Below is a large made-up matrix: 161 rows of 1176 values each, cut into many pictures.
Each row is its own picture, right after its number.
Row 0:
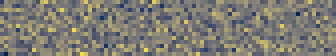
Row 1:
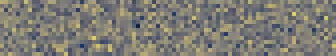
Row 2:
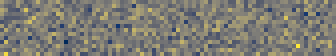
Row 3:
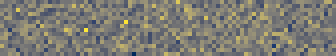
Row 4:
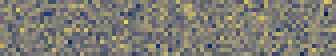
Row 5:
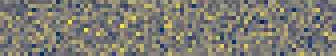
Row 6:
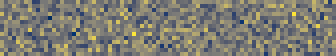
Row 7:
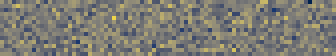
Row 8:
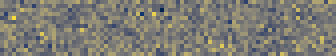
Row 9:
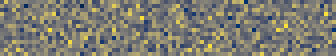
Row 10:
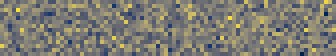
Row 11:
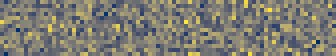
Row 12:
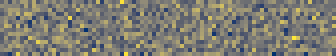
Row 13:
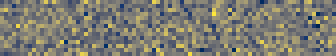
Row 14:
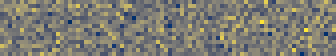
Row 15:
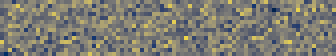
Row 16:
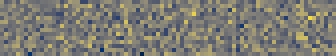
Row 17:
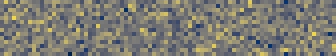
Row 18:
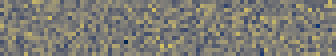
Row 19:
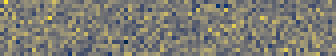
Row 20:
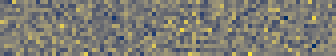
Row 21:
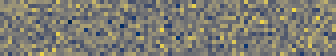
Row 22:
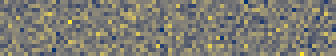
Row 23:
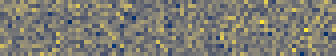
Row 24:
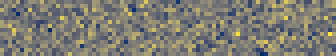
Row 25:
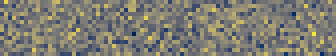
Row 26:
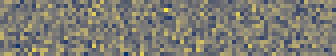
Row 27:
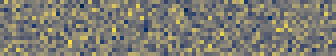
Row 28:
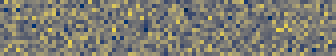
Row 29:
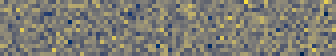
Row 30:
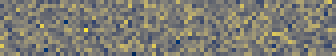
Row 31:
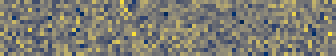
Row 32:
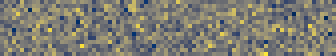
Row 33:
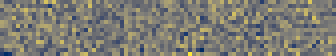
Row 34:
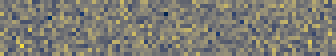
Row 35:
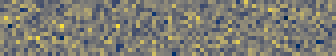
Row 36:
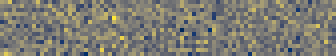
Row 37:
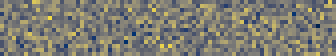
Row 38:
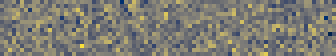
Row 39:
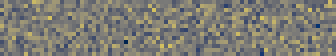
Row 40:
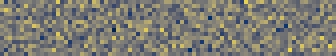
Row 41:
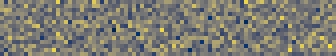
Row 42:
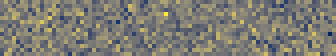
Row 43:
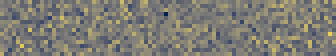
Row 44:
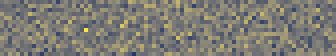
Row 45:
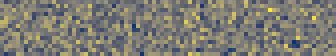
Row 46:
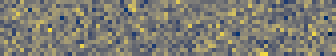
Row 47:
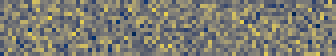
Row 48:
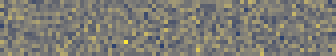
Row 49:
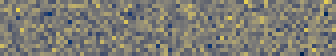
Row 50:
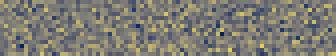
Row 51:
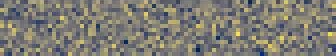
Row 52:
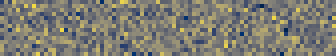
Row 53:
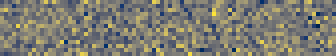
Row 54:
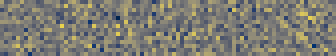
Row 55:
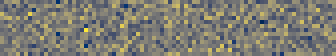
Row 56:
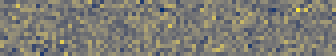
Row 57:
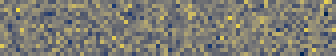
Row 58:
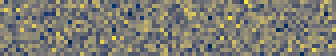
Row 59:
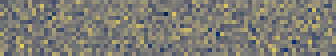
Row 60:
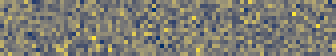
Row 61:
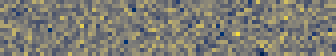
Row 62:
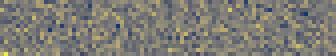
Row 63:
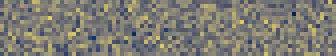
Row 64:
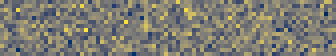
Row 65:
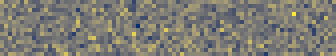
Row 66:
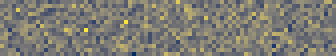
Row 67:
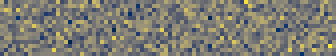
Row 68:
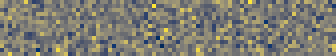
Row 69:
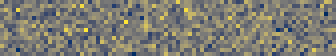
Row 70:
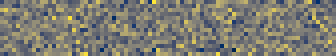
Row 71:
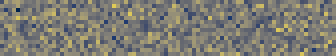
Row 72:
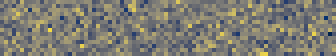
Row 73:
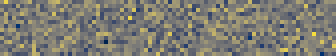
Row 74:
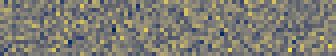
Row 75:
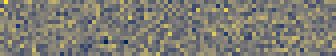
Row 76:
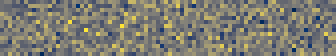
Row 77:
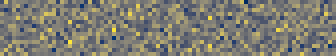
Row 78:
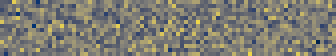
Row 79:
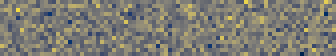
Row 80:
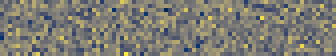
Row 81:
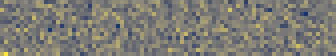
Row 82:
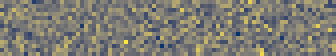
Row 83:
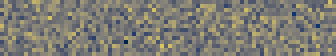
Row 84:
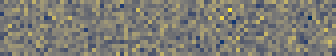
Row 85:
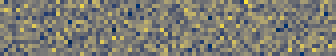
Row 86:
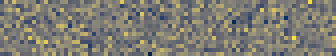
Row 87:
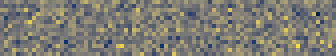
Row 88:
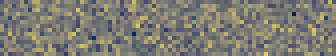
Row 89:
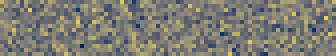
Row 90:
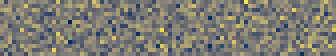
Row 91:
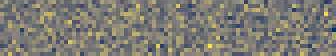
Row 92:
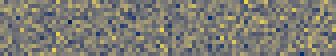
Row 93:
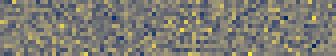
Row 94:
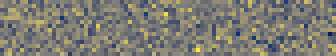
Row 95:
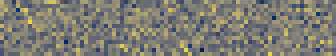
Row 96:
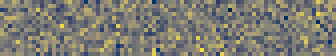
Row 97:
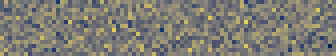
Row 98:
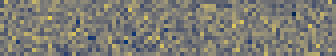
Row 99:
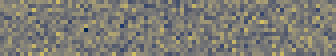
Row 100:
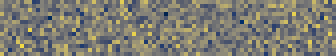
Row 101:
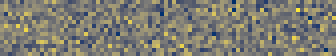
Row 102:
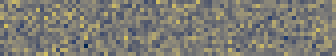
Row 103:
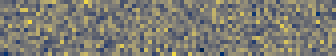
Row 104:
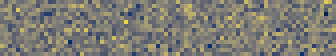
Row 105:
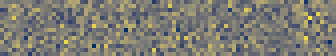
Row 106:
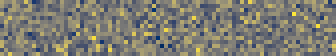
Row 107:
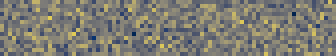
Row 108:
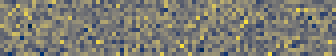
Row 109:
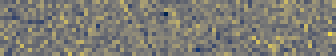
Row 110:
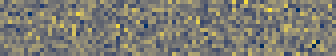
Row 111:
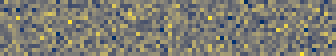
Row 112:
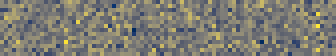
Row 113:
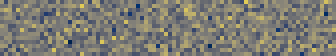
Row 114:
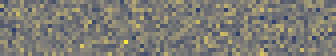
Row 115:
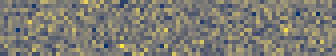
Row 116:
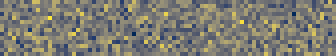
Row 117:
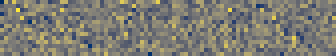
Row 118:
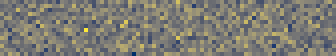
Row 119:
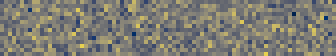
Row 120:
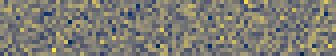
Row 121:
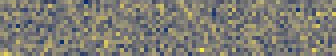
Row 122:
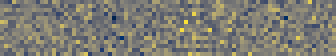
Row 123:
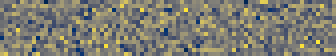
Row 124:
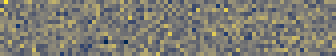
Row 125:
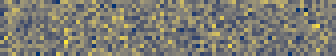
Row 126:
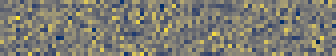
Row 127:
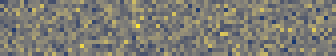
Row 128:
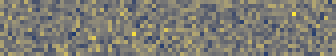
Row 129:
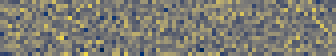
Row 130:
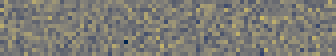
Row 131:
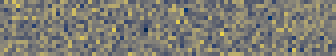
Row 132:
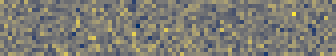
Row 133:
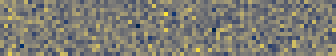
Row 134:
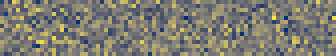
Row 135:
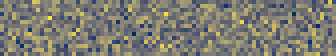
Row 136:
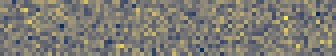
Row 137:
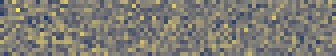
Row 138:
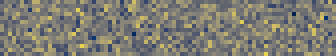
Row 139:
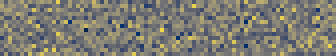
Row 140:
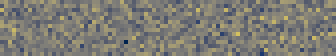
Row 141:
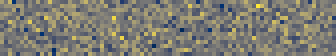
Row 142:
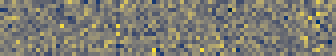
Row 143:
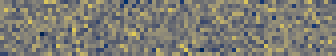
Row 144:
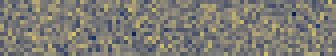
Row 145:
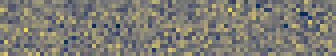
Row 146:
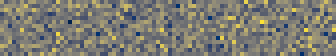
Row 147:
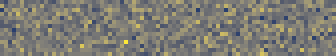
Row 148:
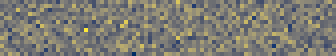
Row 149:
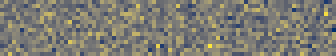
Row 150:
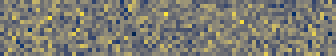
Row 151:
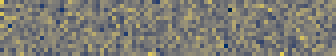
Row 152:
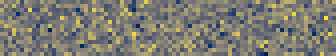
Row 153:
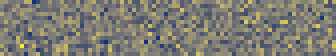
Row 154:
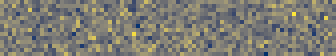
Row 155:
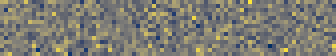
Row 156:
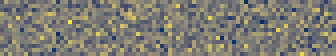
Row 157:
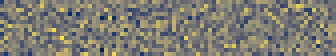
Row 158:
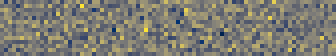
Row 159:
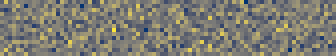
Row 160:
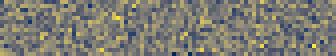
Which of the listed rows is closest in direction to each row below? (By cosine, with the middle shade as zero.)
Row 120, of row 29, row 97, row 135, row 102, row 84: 29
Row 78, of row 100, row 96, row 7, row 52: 96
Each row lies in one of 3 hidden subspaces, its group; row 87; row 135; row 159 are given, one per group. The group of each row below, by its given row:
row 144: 135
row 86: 87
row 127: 135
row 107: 135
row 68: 135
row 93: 87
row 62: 87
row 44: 159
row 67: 159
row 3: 159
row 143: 87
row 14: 159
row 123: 87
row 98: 135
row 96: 87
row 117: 87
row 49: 159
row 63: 135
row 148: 159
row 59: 135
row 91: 159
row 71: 159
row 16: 87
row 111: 159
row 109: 135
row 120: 159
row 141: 87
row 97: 159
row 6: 135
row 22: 159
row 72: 135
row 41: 159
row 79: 159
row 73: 135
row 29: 159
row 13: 87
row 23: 159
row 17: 135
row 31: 135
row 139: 159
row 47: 135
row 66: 159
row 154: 135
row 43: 135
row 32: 135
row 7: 87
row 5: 159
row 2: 87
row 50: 135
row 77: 159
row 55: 159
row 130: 135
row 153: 135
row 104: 159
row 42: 135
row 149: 159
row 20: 87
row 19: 135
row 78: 87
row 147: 135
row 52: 87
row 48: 135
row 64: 159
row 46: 135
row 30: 159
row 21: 159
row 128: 135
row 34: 135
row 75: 135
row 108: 87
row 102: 159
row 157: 87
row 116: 135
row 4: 159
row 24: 135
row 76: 159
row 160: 87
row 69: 159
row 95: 87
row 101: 87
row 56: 87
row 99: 159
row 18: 135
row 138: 135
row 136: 87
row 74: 159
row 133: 135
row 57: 159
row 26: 87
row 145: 87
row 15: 87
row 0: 87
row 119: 135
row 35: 87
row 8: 87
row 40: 159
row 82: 135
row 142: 87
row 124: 135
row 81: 87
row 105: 87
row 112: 87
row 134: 87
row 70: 87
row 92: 159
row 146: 159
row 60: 135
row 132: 135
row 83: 135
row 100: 135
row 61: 135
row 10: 159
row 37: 135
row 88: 135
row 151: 87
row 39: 135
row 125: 87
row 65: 135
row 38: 135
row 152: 135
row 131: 159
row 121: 87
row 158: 159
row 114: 135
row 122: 87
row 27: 159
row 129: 87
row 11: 87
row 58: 159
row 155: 135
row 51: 135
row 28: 159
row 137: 87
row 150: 135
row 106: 135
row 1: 135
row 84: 87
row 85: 159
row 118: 159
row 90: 159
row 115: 87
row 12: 87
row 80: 87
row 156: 159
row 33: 87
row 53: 87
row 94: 135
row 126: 87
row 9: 159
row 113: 159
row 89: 135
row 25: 135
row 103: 87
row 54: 87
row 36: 87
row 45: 87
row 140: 135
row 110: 87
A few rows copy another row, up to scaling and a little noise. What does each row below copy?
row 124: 75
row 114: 147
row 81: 62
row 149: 91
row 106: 60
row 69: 64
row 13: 53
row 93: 20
